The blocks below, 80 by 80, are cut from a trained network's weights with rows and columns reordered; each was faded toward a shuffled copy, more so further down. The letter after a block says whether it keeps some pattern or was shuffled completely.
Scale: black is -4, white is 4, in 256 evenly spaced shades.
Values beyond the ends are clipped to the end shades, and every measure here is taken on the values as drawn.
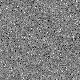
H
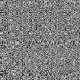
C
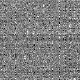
C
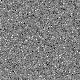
H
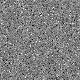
H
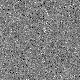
H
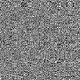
C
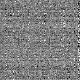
C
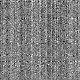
C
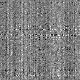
C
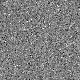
H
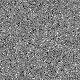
H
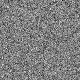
H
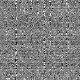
C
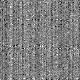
C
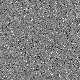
H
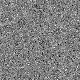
H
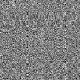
C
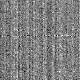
C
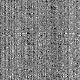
C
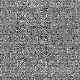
C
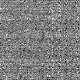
C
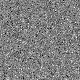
H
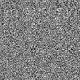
C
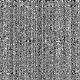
C
